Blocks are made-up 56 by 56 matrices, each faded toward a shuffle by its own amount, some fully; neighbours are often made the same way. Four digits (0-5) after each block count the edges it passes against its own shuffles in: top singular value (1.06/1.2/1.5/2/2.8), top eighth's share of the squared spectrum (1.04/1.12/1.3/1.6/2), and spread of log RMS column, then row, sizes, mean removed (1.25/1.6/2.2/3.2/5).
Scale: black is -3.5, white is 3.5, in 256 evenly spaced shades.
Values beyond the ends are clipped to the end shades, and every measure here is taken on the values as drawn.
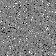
2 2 0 0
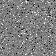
1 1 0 0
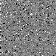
3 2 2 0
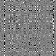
4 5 3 2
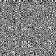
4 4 2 3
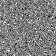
0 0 0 0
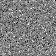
1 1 0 0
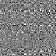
4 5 2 4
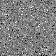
1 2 0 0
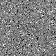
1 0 0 0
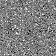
0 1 0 0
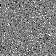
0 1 0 0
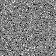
2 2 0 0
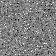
0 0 0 0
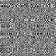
4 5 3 3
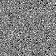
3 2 1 0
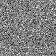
0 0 1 0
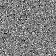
0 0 0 0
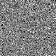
3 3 1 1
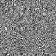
3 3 2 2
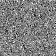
0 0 0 0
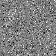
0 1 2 0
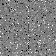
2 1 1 0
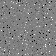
0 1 0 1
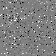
2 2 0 1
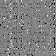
4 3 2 0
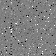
2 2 0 0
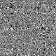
3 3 1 2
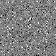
2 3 1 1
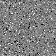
2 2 1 0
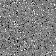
2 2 1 0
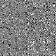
3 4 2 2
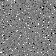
2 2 0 0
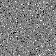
1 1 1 0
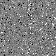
2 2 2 0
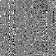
3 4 3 1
